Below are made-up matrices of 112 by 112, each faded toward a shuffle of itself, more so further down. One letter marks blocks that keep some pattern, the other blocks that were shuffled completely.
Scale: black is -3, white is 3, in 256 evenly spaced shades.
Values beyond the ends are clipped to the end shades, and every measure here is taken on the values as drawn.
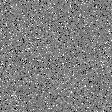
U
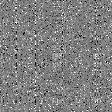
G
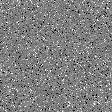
U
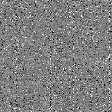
G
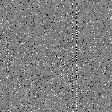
G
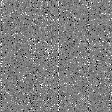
G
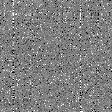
G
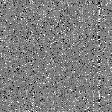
G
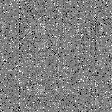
G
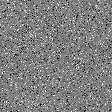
U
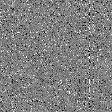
G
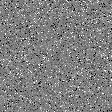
U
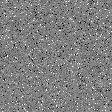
U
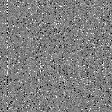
G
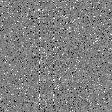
G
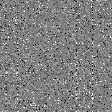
G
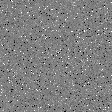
U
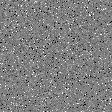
U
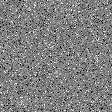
U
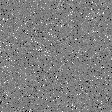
U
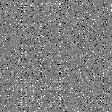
G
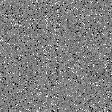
G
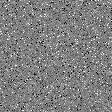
U
